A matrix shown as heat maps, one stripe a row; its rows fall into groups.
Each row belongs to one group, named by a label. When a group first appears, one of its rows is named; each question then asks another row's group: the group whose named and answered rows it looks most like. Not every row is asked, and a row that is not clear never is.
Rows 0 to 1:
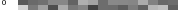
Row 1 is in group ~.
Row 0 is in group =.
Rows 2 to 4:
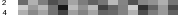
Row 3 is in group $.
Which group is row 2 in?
~
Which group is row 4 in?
$
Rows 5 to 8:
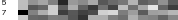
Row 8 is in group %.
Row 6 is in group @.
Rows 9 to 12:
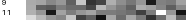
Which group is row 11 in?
@
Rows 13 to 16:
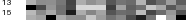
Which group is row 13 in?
$
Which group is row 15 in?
$
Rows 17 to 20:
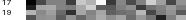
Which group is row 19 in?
$
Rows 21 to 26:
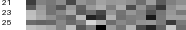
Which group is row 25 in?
=
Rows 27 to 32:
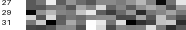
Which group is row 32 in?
=
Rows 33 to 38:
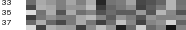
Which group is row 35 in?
~
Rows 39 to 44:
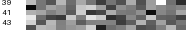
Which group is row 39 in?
@
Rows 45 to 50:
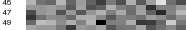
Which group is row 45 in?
@
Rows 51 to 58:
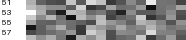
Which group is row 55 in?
%
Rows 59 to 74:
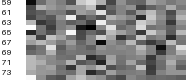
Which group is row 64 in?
%
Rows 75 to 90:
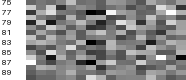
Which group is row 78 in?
=
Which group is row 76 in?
~
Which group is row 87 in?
%
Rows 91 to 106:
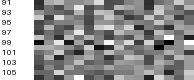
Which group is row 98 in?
@
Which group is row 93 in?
=
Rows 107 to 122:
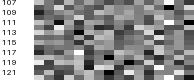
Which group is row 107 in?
@
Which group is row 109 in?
=
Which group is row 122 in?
@
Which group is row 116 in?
=
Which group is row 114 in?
=
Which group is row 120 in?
=
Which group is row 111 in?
@
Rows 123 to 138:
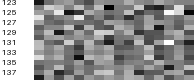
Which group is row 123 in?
=
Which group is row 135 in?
=
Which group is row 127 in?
%
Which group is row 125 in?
~
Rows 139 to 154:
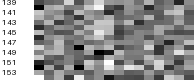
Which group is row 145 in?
=
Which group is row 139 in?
=
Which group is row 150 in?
%
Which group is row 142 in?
$
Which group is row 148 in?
$
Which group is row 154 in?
~
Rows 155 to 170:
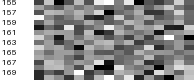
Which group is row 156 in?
@
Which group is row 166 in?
$
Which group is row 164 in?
$
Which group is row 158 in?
%
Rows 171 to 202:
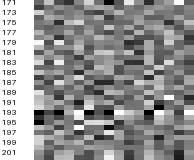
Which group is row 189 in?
%
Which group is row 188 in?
=
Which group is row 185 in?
$
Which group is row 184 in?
=
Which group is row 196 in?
~
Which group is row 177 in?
@
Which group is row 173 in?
%
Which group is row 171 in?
~
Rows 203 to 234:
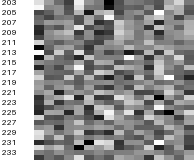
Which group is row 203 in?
~
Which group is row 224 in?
=
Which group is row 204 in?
~
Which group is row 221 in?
@
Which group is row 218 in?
@
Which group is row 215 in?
=
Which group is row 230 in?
~
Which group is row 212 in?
=
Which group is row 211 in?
%
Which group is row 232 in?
$
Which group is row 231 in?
=
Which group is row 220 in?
@
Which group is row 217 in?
=
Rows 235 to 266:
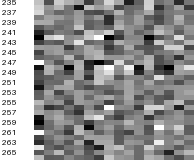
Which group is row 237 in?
%
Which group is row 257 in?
$
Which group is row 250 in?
=
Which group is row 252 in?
=
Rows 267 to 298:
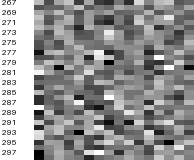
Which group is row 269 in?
$
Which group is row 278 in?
=
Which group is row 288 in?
%
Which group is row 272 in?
$
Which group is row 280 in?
@
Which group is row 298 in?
=
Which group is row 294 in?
%
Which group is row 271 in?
@
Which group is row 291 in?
@
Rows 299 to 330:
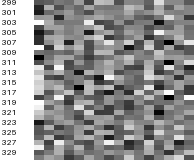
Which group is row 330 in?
~
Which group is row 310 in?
=
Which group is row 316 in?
$
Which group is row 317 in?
@
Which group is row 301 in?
=
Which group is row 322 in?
$
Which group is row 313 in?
$
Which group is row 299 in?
=
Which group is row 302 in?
@
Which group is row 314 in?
%
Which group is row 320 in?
~
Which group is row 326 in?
~
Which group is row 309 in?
=
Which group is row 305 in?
=
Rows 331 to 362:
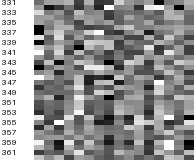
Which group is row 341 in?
~
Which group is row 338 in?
~
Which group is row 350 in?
~
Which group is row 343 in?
~
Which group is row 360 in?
@
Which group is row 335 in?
$
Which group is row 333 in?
~
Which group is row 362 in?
~
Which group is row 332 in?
%
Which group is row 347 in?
=
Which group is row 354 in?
@
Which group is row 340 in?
$
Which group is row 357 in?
@
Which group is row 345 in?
@
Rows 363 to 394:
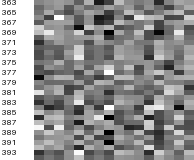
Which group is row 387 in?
$
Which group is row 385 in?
$
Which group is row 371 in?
=
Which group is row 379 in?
=
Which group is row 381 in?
~
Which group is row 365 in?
~
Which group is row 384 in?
%
